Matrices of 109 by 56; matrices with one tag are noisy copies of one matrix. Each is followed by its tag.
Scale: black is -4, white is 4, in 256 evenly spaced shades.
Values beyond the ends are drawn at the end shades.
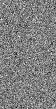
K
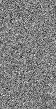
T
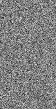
T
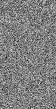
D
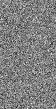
K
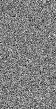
D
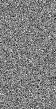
D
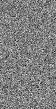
D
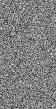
K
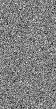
K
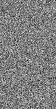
D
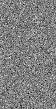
K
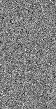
T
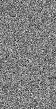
D
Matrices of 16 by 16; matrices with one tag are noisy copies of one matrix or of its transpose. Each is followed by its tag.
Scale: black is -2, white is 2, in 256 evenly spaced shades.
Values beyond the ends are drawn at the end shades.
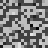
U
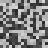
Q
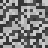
U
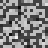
U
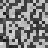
U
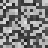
U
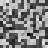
Q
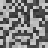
Q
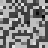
Q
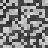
U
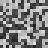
Q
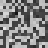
Q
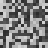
Q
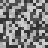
U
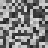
Q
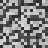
U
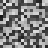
U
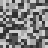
Q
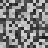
U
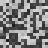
Q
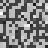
U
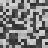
Q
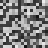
U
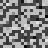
U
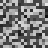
U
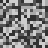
U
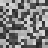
Q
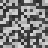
U
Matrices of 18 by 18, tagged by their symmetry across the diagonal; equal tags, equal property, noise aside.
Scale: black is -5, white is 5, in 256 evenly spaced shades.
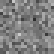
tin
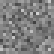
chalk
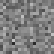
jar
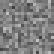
tin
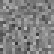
jar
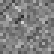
chalk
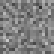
tin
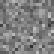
jar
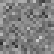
chalk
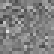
jar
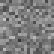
jar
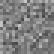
chalk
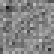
chalk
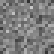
chalk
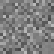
chalk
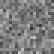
jar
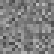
tin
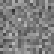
jar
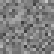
chalk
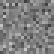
tin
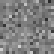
tin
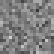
tin
